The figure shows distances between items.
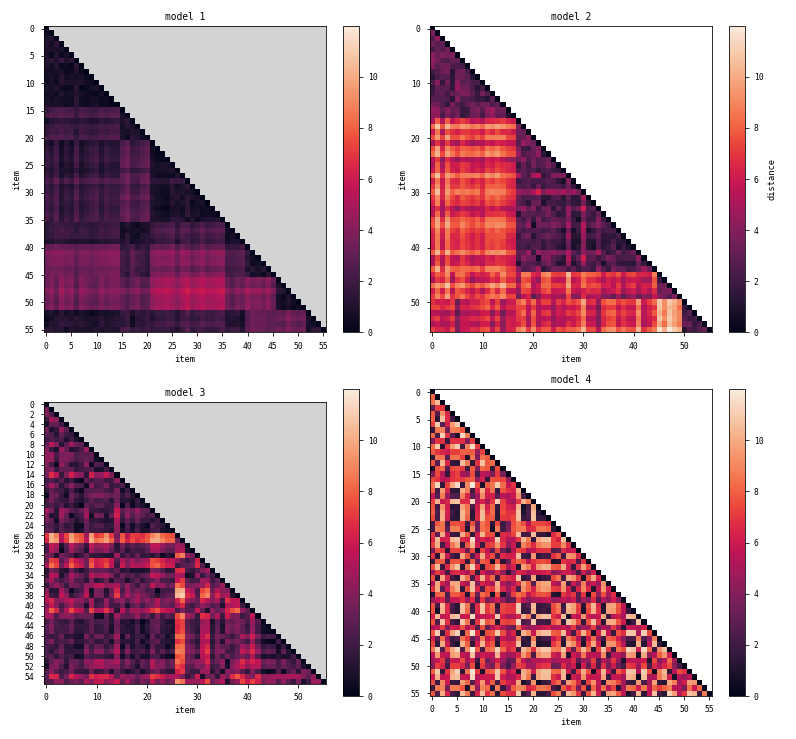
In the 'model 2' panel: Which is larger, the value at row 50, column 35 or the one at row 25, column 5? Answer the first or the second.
the first
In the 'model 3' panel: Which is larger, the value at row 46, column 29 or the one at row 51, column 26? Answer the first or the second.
the second
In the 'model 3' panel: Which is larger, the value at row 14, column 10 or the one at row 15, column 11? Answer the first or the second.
the first
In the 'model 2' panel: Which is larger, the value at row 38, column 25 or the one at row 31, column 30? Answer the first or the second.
the second
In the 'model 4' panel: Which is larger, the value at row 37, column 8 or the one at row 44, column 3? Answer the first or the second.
the first
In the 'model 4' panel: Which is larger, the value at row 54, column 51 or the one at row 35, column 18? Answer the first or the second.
the second
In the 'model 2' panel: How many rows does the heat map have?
56
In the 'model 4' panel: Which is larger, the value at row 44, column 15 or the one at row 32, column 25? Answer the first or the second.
the second
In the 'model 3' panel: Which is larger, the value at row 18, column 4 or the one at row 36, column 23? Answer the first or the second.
the second
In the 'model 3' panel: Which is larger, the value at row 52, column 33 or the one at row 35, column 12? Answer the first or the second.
the second
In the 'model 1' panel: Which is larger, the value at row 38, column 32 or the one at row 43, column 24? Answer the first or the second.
the second
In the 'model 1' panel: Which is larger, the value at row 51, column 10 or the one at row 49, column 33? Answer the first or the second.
the second
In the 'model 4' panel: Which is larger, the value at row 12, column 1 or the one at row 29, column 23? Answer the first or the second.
the first
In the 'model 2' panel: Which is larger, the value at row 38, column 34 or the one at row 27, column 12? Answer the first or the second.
the second
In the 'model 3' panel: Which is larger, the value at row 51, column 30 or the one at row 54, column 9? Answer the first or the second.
the second
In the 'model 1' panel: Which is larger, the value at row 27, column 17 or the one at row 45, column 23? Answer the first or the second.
the second
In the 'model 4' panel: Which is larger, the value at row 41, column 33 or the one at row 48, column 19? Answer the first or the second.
the second
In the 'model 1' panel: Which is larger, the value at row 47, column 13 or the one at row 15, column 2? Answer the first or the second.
the first
